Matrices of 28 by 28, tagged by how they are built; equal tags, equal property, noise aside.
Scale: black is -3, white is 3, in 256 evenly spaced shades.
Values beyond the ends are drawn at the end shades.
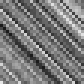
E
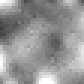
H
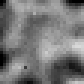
H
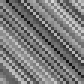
E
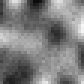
H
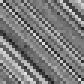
E
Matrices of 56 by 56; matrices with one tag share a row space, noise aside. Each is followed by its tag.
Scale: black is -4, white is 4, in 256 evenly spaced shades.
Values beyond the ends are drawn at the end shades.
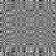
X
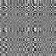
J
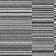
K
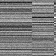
K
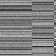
K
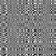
J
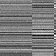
K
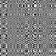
J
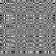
X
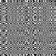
J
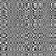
J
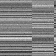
K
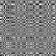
X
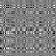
X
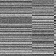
K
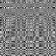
X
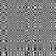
J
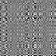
J
